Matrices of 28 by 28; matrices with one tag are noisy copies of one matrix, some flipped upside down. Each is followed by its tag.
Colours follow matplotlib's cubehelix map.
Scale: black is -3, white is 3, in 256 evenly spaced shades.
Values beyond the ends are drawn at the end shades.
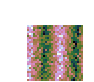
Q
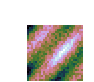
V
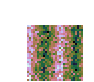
Q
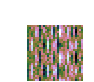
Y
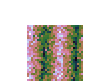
Q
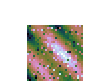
V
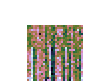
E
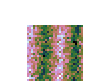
Q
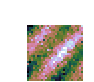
V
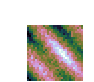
V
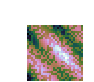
V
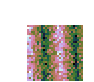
Q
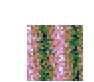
Q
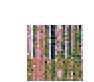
E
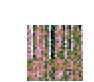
E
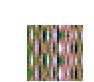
Y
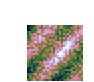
V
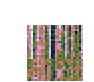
E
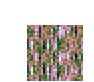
Y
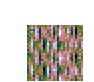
Y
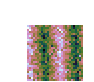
Q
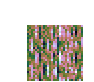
Y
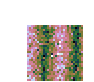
Q
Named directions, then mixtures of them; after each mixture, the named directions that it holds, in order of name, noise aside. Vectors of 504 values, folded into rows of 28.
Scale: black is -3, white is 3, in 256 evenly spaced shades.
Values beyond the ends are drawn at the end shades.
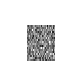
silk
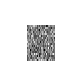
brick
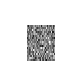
silk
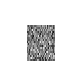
brick, silk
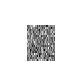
brick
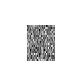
brick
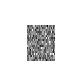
brick, silk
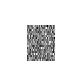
brick, silk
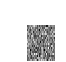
brick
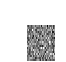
silk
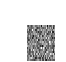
silk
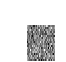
brick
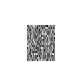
brick, silk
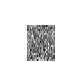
brick, silk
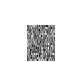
brick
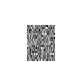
brick, silk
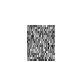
brick, silk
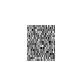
silk
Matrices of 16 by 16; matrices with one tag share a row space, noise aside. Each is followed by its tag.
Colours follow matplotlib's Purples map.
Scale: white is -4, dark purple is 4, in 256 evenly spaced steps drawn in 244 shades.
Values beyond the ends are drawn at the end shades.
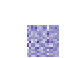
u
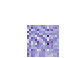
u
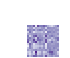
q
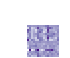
u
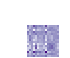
q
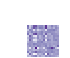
q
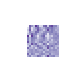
u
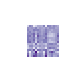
q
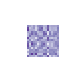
u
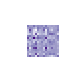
q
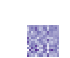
u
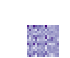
q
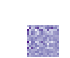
u
